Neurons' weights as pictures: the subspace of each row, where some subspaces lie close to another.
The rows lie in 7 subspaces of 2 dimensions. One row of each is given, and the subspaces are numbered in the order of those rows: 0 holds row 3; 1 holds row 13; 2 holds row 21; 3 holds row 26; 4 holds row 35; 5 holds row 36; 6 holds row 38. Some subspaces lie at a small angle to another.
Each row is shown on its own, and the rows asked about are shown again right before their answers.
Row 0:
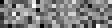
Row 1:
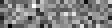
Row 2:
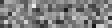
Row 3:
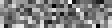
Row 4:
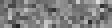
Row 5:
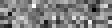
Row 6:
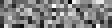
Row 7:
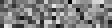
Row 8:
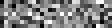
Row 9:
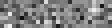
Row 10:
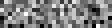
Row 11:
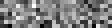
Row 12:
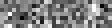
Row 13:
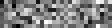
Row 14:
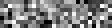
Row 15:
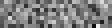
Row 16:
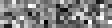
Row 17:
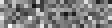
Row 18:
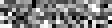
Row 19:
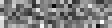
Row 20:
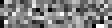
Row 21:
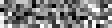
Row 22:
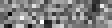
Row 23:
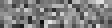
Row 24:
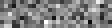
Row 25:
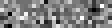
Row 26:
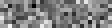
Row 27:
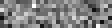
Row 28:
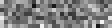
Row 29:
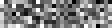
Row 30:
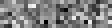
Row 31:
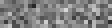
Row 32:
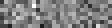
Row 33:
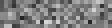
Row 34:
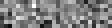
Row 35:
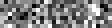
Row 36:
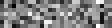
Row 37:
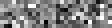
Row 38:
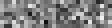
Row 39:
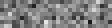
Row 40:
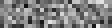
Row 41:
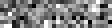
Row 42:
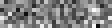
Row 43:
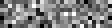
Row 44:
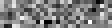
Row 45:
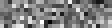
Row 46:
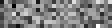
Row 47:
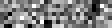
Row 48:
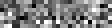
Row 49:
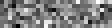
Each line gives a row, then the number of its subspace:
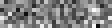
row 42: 0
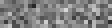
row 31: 6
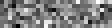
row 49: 3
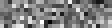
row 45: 4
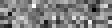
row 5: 5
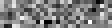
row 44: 2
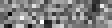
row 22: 4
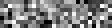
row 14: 3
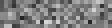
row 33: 2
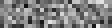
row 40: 4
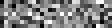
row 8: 5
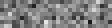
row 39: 5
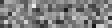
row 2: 6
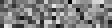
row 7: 0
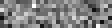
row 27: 2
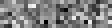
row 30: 6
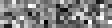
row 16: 6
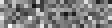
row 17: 3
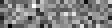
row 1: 3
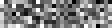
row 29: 1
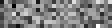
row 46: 1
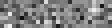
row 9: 0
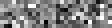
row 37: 6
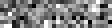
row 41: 5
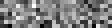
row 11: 1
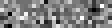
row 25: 0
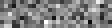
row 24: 5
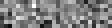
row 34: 1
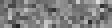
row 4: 3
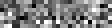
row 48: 2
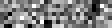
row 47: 4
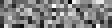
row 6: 0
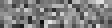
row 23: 4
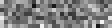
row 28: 2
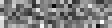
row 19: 2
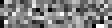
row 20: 6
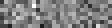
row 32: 1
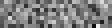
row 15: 4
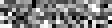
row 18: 5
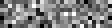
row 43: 3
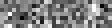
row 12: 4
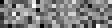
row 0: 1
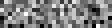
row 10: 0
